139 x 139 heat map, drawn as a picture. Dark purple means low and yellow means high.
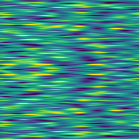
The middle left is the ninth with the highest average. The top and bottom halves mirror each other. Streaks run across, left to right.
